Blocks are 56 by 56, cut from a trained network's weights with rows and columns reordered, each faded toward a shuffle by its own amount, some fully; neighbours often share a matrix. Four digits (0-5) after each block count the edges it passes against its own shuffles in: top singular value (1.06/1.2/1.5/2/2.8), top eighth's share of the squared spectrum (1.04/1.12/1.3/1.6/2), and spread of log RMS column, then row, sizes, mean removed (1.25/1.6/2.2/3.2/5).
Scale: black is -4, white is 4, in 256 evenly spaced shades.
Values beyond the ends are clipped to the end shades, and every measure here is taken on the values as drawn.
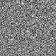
3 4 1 1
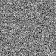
1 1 0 0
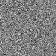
3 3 1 0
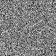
1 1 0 0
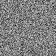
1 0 0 0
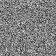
0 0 0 0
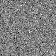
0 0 0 0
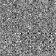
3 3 0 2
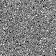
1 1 0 0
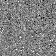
0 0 0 0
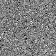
1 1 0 0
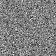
0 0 0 0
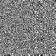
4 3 2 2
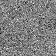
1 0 0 0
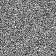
0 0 0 0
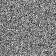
0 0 0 0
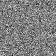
1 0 0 0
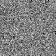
3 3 1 1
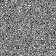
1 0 0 0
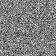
0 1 0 0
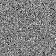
2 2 0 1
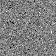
0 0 0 0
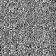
3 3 1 1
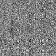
3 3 1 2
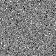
0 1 0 0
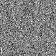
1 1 0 0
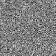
3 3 0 2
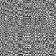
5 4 2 3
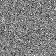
1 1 0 0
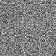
3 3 0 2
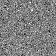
0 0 0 0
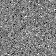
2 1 1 0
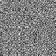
4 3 1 2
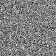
1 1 0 0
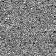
2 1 0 0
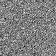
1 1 0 0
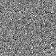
3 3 1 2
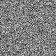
2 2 0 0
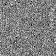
2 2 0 0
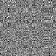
4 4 2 2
